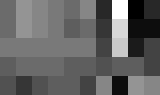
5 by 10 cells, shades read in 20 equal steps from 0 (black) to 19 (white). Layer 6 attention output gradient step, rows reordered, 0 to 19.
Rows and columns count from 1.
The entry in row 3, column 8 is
15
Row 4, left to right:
7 8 8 8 7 7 6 7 7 5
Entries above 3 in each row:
7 8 9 10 9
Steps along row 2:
up down down down up down up down same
